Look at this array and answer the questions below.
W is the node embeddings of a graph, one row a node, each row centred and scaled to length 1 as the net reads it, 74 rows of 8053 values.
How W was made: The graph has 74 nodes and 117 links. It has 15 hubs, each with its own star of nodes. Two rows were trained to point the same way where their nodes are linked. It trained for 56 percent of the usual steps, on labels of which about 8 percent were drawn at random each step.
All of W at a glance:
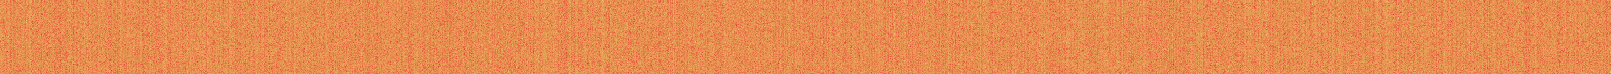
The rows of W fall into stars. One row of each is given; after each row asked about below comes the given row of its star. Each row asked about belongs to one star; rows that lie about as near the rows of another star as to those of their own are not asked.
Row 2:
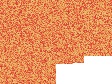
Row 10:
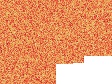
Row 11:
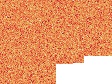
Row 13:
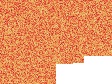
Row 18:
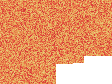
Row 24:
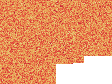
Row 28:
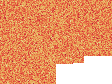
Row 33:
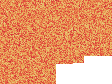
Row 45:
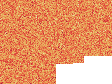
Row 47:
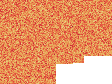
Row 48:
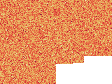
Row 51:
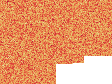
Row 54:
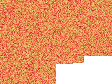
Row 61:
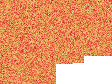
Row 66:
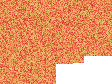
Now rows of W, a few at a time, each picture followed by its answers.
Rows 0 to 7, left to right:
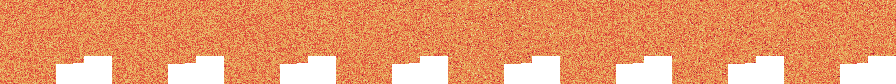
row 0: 13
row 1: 51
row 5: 18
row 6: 54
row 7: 10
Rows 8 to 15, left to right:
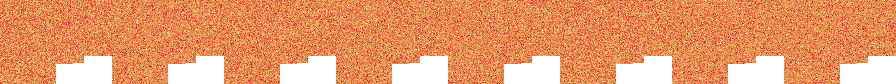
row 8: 61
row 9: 51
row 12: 47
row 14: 2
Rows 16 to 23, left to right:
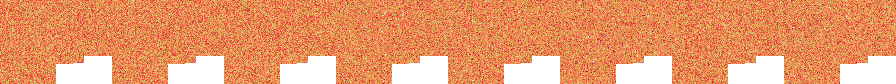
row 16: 28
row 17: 18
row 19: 66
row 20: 51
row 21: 66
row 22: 33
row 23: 2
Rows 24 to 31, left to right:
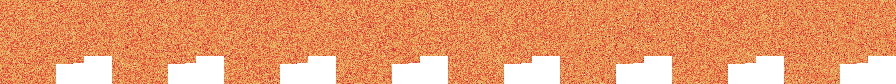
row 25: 2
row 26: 13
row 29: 28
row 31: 61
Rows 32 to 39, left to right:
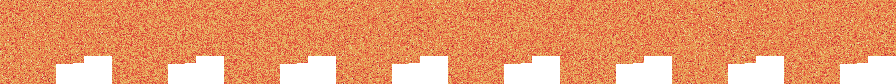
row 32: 11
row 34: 45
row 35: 45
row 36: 10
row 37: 28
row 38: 18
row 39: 33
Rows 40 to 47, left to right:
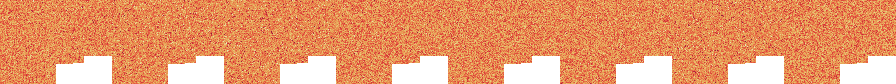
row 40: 28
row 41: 11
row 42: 11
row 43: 33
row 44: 24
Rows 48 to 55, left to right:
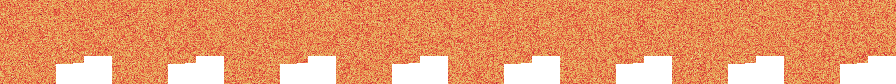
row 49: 48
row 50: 13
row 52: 18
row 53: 47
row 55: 11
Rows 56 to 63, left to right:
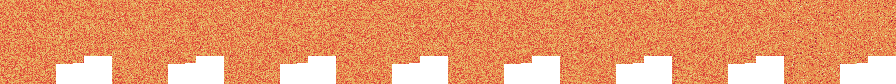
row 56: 10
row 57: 47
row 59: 24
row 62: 61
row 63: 51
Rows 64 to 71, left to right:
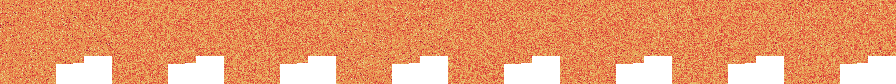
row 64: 61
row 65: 11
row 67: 18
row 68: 51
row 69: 45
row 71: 28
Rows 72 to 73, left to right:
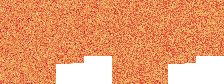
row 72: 47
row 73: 54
